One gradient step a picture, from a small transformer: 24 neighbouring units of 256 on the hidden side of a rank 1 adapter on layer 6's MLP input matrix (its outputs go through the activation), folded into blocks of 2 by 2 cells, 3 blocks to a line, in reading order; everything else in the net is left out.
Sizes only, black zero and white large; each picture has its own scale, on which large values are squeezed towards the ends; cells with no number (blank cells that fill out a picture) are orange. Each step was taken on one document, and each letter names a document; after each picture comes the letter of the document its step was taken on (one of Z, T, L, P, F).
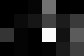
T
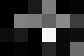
T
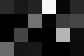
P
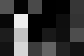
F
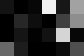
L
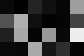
F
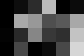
T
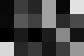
P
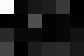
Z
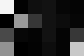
Z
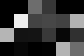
T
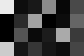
L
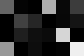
L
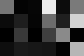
P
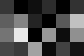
F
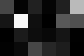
F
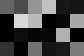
P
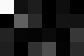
Z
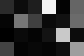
P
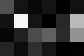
F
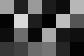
F
